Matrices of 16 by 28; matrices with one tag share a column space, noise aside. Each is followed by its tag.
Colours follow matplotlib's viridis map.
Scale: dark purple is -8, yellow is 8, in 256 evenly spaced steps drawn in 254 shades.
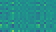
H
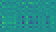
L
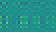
L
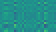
H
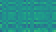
H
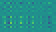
L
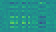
L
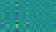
H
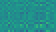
H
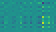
L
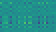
L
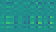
L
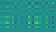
L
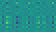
L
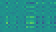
L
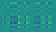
L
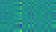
H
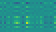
L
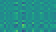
H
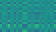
H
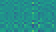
H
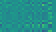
H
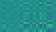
H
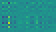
L
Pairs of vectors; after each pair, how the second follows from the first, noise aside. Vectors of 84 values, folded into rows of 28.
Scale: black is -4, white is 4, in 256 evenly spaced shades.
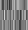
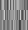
sign-scrambled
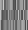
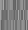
shrunk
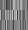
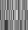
sign-scrambled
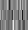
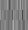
shrunk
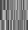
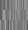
shrunk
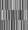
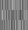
shrunk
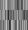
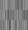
shrunk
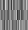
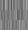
shrunk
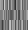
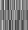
sign-scrambled
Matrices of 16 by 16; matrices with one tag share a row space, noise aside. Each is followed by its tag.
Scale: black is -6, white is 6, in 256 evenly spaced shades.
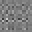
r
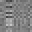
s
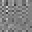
r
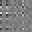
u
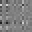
u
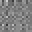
r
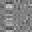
s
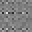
r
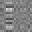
s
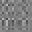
r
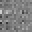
u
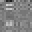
s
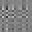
r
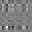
r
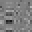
s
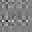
r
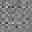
r
